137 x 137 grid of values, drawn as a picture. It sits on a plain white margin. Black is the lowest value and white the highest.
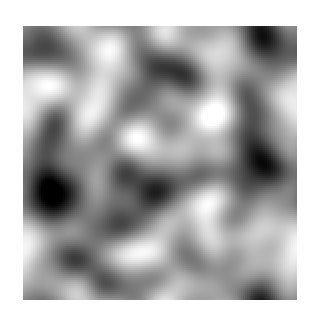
Calmest part: bottom right. Odd rows or columns: none. Lone odd cells: none. Ninth with the lowest average: middle left. Grain: smooth.
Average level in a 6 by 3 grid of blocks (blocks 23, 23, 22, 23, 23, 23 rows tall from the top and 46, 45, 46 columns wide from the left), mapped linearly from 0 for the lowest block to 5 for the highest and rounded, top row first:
3 3 2
5 2 3
2 4 2
0 1 1
2 3 4
2 3 3
